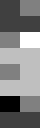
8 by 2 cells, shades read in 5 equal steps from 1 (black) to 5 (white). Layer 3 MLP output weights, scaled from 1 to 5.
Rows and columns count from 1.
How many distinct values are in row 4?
1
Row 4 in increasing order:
4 4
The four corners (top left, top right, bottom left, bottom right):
2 3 2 2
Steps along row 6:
same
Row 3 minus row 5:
0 1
